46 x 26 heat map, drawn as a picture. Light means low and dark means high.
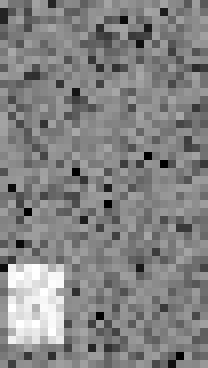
Ninth with the lowest average: bottom left. Histogram: heavy tails on both sides. Mirror symmetry: none. Odd patch: lower, in the bottom left.
